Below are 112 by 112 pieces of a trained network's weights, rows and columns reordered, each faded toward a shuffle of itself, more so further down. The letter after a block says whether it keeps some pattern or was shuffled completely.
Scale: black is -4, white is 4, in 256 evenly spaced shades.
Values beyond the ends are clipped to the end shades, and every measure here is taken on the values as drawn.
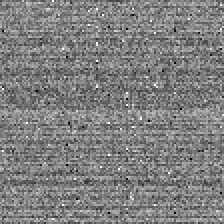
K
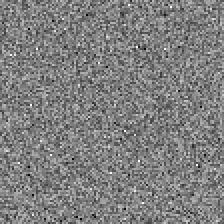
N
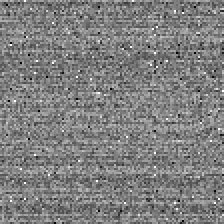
K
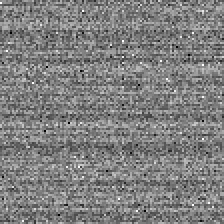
K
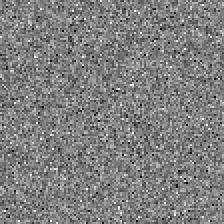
N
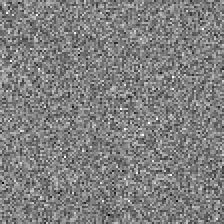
N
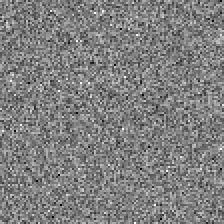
K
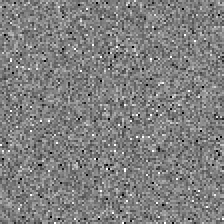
K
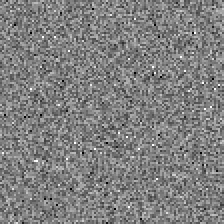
N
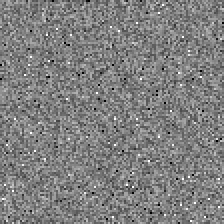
N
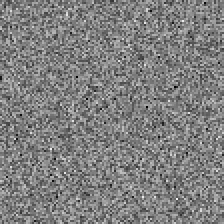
N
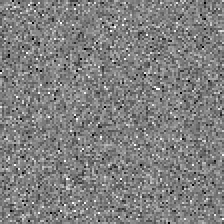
N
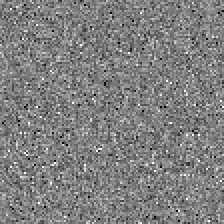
K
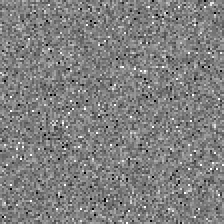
N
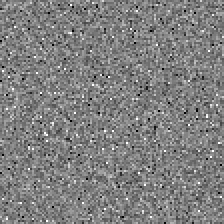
N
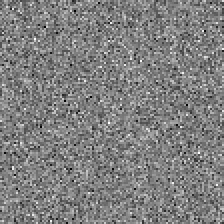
N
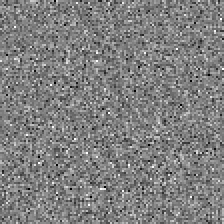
K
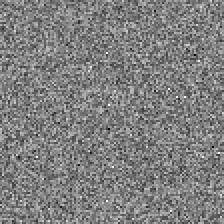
N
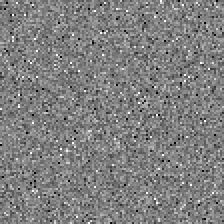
N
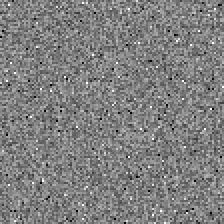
N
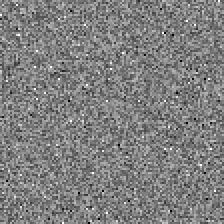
N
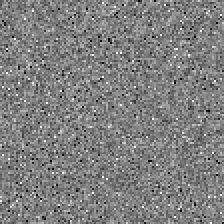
N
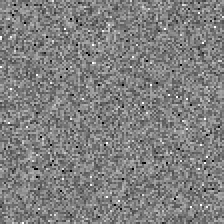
N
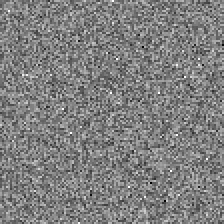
N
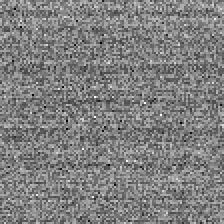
K
